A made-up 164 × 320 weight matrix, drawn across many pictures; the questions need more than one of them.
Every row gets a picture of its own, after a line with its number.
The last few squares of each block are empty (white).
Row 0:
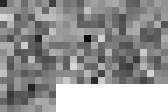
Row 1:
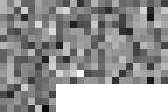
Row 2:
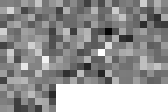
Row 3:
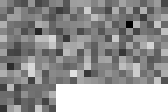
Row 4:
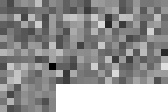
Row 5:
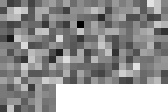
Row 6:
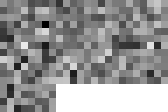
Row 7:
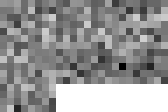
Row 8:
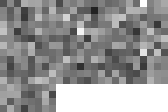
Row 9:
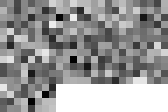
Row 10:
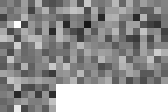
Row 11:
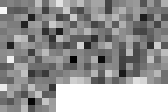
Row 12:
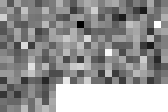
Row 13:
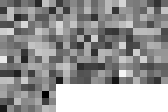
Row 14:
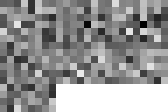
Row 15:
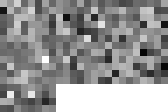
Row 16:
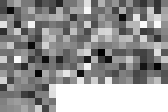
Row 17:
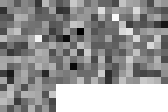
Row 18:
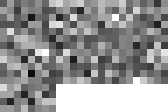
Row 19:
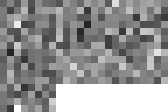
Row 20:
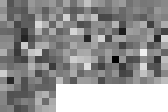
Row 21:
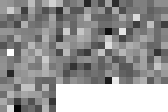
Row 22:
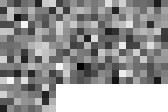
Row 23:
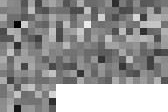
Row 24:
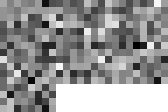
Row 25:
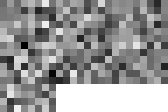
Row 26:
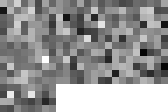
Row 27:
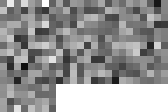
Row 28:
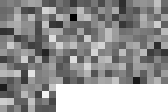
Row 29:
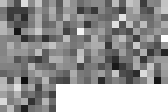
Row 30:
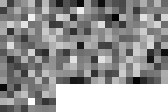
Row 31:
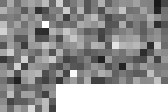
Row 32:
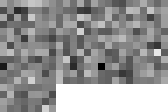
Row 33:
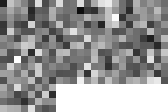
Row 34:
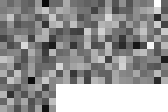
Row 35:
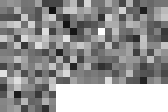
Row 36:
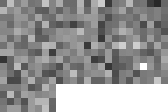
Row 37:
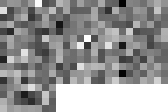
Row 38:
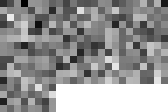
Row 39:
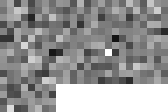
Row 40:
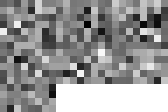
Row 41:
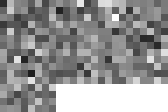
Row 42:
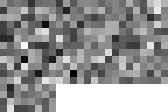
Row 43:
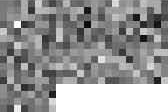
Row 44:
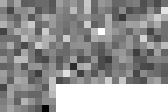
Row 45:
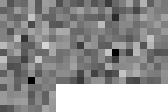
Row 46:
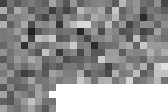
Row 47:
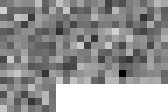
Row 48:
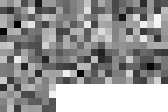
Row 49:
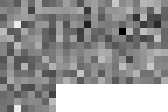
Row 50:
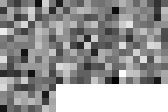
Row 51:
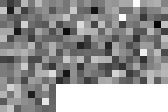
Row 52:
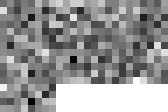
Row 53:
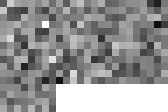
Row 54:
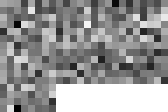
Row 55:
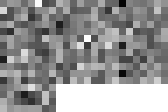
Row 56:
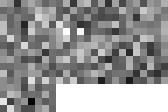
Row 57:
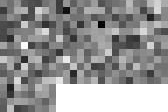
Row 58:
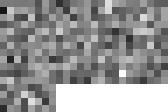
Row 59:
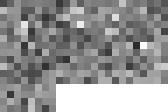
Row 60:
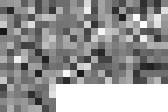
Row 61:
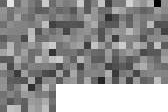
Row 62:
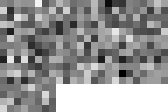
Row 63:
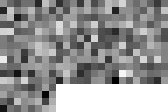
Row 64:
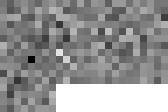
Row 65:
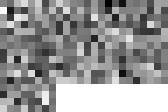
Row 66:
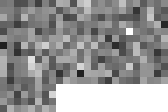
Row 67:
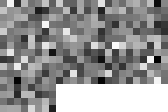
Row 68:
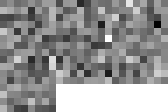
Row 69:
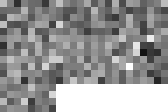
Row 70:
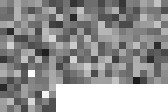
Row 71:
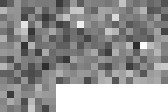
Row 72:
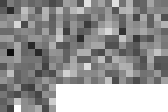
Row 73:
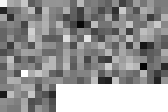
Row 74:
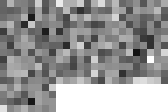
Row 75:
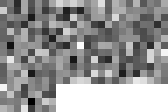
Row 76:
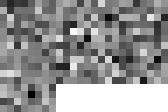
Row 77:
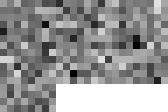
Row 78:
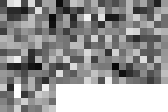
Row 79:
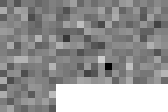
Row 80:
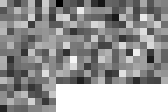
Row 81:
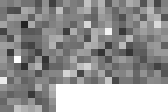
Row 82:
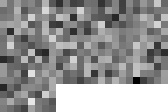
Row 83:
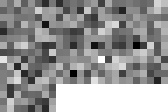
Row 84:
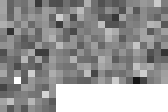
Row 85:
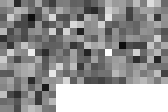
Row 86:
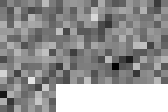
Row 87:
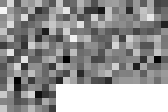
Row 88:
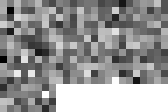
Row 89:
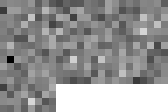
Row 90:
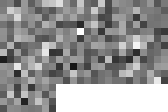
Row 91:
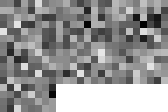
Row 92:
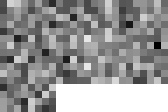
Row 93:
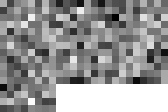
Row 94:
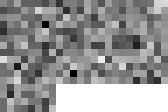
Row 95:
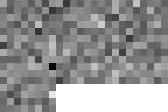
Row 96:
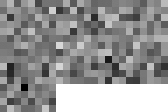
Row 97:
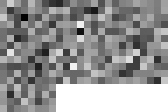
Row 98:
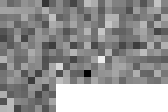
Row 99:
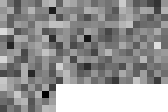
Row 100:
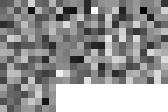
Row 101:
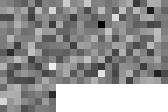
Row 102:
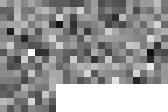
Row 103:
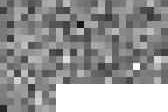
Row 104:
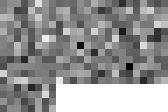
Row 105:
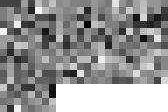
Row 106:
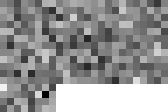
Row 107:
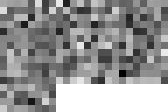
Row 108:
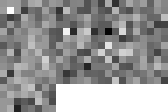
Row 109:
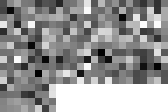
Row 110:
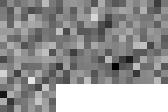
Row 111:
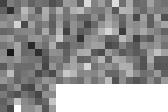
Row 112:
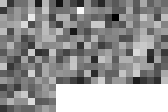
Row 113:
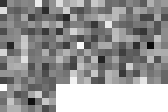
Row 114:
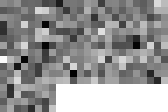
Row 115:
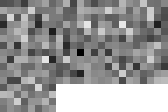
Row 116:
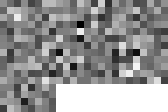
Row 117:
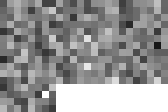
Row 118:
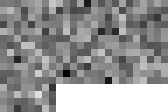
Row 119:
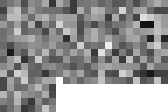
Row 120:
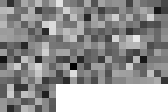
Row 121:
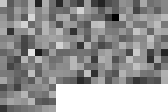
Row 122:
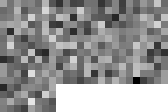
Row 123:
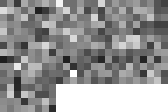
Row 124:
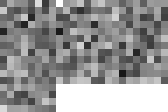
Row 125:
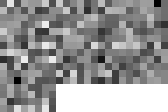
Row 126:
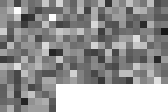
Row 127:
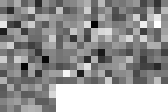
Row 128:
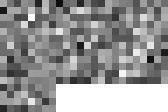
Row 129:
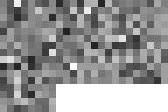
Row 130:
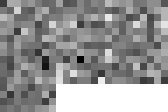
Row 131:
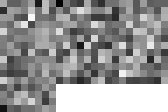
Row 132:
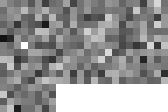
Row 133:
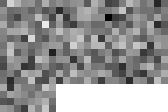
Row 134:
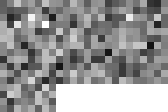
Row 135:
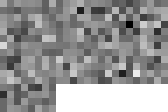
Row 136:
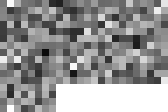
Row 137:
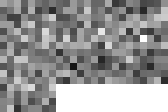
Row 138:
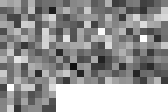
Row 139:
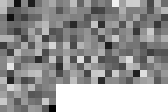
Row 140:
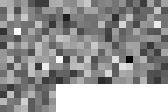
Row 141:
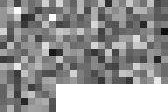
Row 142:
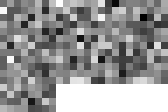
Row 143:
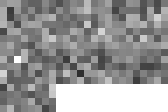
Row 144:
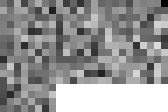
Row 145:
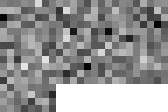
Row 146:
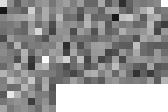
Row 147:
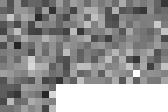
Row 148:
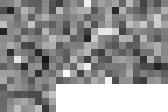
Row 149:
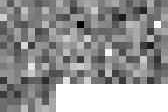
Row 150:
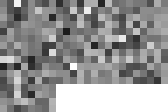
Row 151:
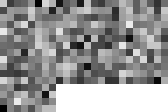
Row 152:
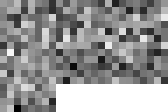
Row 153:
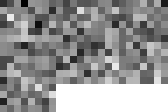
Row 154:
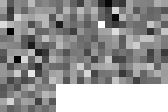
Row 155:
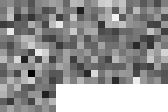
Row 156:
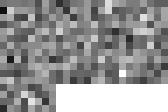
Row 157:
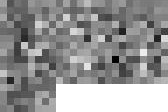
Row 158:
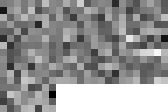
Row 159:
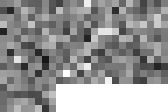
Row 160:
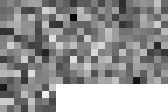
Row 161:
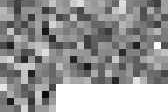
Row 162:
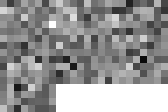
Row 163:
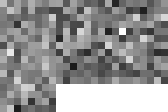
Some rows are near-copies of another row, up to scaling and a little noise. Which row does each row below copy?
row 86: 110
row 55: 37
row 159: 148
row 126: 141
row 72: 111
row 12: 149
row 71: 59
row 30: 93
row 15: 26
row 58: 156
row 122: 82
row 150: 129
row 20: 157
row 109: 16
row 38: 153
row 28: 160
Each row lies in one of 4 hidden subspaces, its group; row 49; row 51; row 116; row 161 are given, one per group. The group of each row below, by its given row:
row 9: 161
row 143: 49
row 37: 161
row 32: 51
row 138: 49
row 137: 49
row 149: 51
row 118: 49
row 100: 51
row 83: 116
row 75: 161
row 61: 116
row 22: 161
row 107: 161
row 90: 116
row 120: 116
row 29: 51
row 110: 116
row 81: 49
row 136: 116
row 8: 51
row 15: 51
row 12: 51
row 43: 49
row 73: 51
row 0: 51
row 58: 161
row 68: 51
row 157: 51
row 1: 51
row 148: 49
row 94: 116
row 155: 161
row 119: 51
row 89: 161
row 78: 116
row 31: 116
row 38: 51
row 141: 116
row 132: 116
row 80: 161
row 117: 161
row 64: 49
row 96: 51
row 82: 161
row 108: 49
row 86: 116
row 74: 161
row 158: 51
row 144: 51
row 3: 51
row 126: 116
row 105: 49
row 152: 49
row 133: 116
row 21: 49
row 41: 161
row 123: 116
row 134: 116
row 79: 51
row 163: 49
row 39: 116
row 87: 116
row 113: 161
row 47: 161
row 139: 51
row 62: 161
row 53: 116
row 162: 116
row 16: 49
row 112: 161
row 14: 49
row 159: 49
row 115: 51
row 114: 116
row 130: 51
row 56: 51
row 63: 161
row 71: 51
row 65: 161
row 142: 161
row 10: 49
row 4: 51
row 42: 116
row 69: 51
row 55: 161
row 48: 49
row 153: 51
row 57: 116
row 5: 116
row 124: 161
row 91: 49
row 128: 161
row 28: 161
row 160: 161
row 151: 161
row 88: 161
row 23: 49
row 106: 161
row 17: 51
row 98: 116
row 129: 116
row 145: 49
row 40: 49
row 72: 49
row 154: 161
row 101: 51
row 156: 161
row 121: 161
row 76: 51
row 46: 51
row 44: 49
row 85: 116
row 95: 51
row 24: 116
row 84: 161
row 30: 161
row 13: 161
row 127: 49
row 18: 161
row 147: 51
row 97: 116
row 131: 161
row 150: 116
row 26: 51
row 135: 51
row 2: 49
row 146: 51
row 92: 161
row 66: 51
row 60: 49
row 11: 161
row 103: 116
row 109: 49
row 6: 116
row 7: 49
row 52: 161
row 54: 49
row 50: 161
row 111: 49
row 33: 161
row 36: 116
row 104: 51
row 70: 161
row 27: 116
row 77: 116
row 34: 116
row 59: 51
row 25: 116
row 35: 49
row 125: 116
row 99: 161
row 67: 116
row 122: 161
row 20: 51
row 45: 161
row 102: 161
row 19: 49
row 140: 51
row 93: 161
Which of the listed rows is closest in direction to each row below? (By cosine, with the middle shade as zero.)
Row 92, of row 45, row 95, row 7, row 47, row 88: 88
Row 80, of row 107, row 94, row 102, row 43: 102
